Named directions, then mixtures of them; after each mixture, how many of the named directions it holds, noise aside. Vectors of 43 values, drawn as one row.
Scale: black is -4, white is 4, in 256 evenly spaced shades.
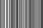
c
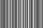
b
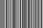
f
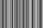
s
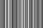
two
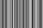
one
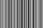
one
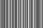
one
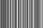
two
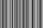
one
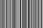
one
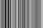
one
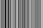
one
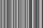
two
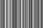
three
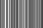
one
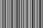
two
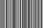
one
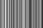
two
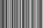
two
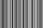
two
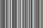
two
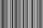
two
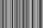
one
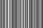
two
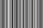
three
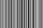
one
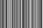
two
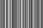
three
